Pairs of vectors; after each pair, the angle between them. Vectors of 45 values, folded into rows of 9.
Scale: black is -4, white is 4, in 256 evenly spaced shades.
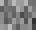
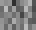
orthogonal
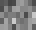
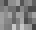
orthogonal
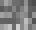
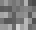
nearly parallel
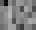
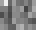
nearly opposite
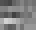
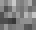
partly opposed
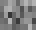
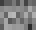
partly opposed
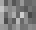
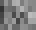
nearly opposite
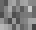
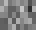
partly opposed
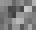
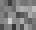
orthogonal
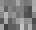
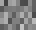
orthogonal
